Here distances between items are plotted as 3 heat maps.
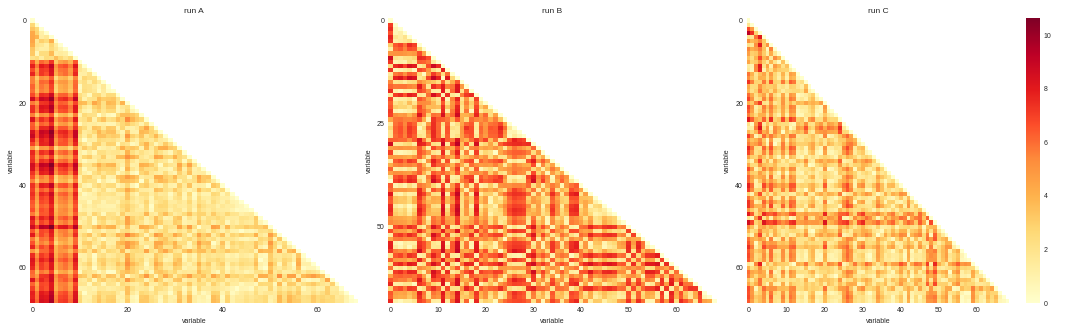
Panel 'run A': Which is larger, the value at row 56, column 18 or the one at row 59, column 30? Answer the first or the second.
the second
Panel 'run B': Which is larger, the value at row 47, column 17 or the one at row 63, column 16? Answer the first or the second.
the second
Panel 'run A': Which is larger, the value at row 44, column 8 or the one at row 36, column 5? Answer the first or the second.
the second
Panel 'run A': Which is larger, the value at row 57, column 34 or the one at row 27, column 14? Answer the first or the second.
the second
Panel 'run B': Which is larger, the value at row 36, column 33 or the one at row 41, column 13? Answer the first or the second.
the second
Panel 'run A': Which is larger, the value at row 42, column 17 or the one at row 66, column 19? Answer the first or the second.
the first
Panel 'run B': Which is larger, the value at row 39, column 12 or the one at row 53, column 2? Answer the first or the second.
the first
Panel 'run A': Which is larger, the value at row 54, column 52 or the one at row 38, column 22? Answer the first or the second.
the second
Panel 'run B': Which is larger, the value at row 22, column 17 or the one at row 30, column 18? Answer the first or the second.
the second
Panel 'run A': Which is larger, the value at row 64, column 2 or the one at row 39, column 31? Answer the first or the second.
the first
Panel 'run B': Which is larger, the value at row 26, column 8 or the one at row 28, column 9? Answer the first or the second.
the second
